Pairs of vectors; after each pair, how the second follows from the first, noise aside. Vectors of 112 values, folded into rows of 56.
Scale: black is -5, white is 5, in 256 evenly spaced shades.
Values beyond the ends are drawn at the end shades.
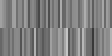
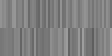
shrunk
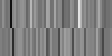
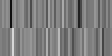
sign-scrambled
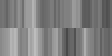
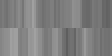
shrunk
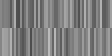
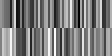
scaled up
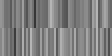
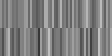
shuffled
